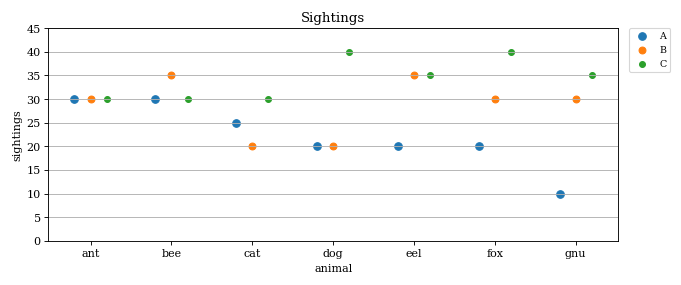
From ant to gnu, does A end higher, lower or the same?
lower
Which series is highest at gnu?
C
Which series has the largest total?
C
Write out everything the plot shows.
Title: Sightings
x-axis: animal, ticks ant bee cat dog eel fox gnu
y-axis: sightings, ticks 0 5 10 15 20 25 30 35 40 45
Legend: A, B, C
Values:
A: 30 30 25 20 20 20 10
B: 30 35 20 20 35 30 30
C: 30 30 30 40 35 40 35
